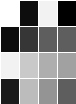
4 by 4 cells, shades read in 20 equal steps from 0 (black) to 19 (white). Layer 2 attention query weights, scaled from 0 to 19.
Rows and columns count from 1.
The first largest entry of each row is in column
1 3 1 2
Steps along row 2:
up up same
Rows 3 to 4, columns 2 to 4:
15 13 12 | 14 11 7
